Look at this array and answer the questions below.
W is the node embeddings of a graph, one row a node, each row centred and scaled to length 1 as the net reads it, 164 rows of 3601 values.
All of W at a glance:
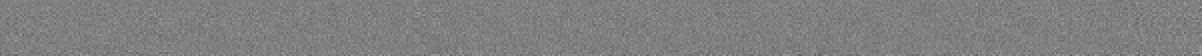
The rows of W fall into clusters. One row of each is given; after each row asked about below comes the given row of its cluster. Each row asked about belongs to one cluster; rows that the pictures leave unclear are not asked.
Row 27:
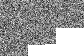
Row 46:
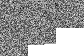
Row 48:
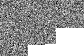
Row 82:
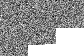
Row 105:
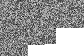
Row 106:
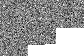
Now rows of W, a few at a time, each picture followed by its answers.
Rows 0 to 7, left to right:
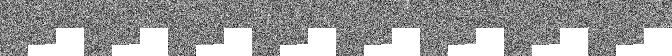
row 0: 82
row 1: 27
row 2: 46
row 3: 105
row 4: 48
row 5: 82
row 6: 27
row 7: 48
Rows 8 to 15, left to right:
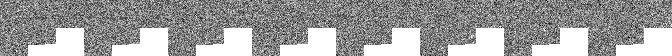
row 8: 82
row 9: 82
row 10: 48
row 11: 46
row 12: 106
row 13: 48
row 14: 27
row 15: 48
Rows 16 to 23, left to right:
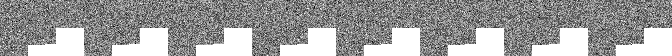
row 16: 27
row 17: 82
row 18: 46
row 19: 48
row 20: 106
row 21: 105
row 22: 82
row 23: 105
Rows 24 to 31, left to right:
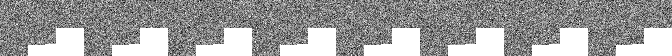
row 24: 48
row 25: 27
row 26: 27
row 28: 105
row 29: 46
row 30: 48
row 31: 105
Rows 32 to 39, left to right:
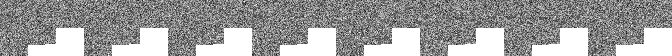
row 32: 106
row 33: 27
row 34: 48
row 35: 106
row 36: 105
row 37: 82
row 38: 82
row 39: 27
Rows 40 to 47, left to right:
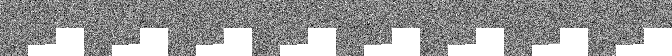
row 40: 27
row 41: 105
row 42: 48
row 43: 27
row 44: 46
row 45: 27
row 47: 27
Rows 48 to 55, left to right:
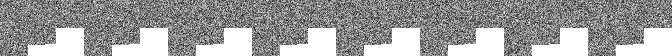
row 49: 46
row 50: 82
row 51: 105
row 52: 82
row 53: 82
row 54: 27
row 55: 105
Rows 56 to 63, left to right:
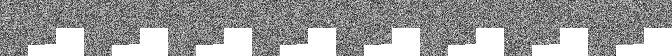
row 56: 105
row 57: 106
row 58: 106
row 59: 105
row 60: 48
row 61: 106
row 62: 27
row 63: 46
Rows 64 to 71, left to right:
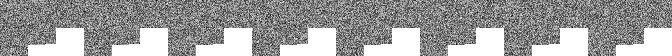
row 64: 46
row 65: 105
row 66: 105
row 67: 48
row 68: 105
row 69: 106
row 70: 105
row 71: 106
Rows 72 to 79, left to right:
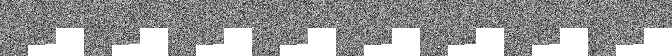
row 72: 48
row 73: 46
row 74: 48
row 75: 48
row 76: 105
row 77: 105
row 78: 48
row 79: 27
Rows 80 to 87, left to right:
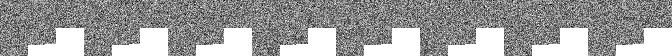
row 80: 46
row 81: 48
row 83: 105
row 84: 105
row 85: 27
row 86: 46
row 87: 82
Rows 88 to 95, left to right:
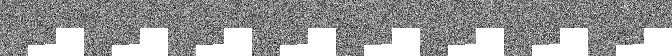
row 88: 106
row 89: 106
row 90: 106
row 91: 106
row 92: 46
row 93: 48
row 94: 46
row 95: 82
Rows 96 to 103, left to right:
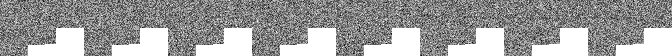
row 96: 105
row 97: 105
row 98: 106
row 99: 48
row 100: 106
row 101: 106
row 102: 82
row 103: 82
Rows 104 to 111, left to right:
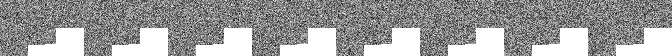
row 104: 82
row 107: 48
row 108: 82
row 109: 48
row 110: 82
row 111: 27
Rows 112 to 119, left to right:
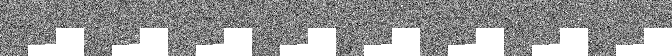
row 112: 46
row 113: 48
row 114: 82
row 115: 48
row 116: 27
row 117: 82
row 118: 46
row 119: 27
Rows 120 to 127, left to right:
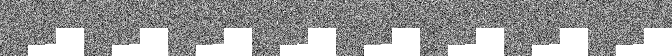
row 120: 48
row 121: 48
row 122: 82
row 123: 27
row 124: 46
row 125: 27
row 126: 48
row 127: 106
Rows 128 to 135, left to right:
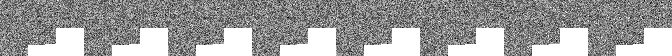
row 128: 106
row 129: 105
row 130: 82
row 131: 82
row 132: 82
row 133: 27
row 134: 46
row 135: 106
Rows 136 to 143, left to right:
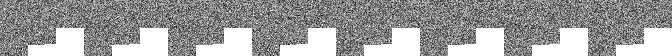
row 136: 105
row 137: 46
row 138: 46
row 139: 82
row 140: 27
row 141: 105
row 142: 46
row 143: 27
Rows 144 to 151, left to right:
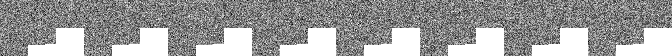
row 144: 48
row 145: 46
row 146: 46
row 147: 105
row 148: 82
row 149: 27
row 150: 105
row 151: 82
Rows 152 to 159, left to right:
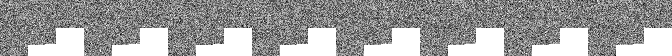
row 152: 46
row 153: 82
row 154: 105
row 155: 105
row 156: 82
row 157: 46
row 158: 82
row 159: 46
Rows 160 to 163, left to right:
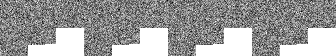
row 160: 82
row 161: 48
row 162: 106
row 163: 105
